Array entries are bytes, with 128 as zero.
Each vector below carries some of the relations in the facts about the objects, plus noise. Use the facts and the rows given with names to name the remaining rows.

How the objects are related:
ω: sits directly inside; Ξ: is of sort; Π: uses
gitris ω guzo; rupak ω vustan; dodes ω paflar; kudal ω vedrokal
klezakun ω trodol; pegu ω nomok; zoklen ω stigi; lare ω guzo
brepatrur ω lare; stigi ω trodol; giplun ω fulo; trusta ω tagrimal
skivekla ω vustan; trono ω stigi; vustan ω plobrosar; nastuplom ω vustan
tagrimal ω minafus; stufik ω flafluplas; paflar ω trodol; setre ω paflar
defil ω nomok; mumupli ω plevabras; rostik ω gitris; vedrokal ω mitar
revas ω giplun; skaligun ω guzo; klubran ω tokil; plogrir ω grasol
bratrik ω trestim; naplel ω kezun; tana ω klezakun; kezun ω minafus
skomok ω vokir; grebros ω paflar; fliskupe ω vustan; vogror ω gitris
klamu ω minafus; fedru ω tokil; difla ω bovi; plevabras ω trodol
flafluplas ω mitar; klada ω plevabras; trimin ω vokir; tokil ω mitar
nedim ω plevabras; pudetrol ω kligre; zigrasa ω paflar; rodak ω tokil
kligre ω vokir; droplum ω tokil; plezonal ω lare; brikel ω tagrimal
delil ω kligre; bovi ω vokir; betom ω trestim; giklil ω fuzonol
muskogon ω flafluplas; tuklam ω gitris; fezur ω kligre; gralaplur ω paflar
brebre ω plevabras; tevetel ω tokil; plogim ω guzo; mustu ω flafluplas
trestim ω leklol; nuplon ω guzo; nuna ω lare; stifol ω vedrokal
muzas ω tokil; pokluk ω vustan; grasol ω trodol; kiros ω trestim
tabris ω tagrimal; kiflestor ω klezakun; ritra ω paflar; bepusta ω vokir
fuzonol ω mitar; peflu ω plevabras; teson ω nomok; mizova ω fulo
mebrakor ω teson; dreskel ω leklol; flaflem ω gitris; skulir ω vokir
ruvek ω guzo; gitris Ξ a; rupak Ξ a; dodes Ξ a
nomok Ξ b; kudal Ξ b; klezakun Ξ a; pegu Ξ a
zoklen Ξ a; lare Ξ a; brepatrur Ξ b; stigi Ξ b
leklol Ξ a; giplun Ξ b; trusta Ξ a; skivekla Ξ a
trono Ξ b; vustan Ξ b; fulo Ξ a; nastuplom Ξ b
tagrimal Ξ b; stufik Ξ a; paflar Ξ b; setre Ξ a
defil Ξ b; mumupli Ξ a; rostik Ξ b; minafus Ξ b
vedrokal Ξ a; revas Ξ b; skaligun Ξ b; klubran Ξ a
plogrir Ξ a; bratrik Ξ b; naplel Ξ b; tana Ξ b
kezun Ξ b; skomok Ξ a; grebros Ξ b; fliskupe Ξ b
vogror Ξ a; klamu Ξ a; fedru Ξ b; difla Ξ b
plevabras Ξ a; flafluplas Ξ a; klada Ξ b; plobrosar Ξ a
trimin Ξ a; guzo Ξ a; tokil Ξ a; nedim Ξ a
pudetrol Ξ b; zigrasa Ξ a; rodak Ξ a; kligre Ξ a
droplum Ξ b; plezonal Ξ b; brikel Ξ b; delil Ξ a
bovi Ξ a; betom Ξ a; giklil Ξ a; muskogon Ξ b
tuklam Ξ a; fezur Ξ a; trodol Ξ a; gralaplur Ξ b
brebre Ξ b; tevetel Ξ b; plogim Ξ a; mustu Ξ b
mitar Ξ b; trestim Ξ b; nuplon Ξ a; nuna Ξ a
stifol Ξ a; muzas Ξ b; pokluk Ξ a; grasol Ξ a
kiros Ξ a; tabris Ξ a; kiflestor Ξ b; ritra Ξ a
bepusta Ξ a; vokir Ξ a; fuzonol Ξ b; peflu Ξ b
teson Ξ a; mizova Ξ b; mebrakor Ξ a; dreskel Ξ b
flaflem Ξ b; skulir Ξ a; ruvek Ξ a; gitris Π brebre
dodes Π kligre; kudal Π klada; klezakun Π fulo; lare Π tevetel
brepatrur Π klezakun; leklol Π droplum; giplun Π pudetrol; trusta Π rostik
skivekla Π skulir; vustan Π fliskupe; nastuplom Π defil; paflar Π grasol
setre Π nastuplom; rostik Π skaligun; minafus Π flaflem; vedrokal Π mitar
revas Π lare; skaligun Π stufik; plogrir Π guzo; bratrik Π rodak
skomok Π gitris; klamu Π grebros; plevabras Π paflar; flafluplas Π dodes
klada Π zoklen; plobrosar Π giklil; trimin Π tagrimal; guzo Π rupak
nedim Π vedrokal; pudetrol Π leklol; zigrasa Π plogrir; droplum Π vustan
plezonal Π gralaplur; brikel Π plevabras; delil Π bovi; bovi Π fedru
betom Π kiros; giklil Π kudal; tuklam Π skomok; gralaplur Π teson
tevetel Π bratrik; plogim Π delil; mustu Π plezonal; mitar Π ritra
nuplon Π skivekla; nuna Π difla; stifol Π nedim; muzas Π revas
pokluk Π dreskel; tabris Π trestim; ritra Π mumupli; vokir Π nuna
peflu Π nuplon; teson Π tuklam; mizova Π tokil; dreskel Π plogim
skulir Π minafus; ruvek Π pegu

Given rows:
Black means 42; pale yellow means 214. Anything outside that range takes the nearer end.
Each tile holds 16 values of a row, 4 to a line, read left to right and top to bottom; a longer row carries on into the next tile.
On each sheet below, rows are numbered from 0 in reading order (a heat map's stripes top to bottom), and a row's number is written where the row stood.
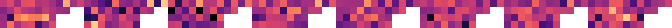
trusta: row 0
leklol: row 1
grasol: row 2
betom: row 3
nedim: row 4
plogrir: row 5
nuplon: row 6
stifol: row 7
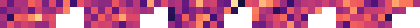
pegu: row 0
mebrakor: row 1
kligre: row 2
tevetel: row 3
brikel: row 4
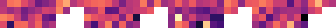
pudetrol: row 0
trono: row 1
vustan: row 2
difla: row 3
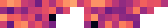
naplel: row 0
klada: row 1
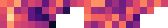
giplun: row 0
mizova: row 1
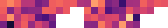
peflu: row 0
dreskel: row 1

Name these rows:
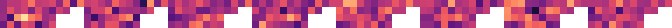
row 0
stufik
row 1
nuna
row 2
giklil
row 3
pokluk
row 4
skaligun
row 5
dodes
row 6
flaflem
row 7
zoklen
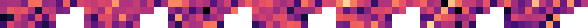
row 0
guzo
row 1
zigrasa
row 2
fuzonol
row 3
mitar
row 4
bratrik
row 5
fulo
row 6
plevabras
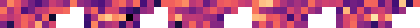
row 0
fedru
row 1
flafluplas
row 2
brebre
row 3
revas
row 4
teson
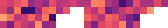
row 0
defil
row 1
droplum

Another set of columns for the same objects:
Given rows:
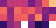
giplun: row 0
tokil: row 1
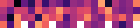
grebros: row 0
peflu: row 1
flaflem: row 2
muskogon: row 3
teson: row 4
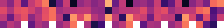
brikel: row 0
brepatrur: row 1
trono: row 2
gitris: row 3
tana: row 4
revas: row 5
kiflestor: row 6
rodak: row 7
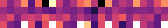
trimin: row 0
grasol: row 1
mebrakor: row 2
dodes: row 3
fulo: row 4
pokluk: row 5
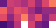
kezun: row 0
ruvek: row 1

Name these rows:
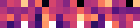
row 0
guzo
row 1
paflar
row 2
plezonal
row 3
vedrokal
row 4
plogrir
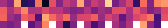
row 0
kudal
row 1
stigi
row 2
kligre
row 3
leklol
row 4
fliskupe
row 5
stifol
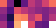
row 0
gralaplur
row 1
plogim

